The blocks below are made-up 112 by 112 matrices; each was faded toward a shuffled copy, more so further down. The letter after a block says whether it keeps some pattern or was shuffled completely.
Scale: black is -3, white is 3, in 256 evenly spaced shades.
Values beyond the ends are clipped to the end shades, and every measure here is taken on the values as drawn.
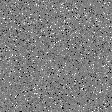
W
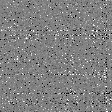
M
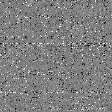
M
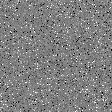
W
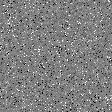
W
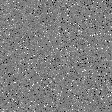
W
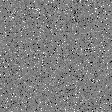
W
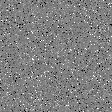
W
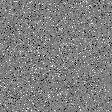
W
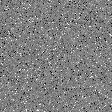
W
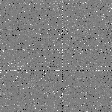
M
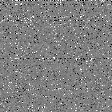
M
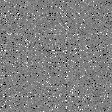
M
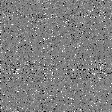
M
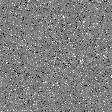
W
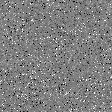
W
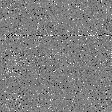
M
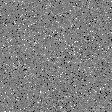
W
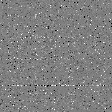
M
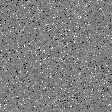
W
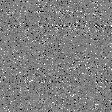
M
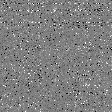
M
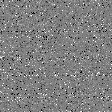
M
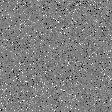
W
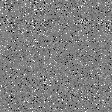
M
